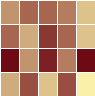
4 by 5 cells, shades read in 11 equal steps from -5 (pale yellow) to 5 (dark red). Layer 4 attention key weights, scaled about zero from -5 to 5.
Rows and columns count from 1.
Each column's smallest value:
-2 -2 -3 0 -5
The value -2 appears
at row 2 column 2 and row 4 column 1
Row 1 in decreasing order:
1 1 0 -1 -3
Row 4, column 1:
-2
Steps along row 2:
down up down down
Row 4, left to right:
-2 2 -3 2 -5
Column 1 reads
-1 1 5 -2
